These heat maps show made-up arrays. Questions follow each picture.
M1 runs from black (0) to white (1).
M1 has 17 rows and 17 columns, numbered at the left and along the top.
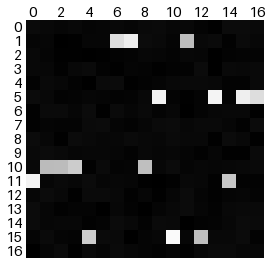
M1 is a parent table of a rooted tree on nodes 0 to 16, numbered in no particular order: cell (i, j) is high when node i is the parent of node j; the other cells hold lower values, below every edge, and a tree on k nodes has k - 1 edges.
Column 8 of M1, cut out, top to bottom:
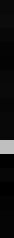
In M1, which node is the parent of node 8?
10
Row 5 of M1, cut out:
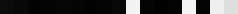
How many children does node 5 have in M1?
4
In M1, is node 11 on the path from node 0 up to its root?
yes
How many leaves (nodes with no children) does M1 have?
12
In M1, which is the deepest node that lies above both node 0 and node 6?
1
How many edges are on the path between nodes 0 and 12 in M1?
5
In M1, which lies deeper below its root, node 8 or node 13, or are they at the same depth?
node 8
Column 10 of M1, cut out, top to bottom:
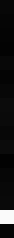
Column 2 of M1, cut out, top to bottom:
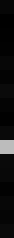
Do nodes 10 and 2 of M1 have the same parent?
no
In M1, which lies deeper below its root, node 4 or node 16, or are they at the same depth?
node 4
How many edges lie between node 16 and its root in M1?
1
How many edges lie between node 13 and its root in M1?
1
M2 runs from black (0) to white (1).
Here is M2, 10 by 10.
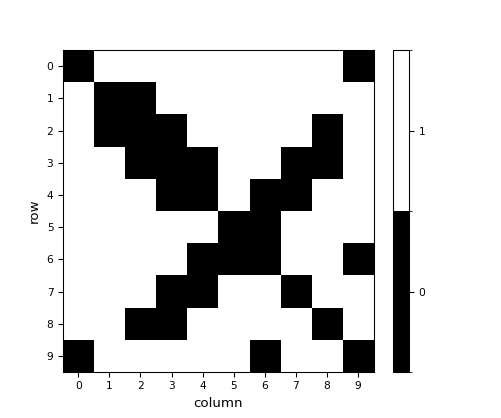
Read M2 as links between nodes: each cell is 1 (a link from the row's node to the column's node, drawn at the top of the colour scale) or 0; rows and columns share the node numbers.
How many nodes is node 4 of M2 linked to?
6
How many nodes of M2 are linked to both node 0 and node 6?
5
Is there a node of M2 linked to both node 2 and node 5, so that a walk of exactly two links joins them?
yes
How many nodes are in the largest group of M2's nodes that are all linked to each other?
5
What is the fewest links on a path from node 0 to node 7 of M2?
1
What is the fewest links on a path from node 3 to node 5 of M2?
1
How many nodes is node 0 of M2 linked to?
8
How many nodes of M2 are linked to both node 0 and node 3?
3
